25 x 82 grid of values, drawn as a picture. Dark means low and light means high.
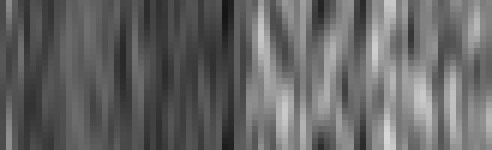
The table splits into one row of 2 panels. Panel 1,1: low, streaked downward. Panel 1,2: middling, streaked downward, strong in contrast.
